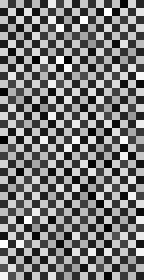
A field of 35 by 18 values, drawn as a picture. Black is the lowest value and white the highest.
The field is checkered. There is no overall slope. There is no seam. On average the colour sits 50% of the way up the scale. The histogram has two humps.
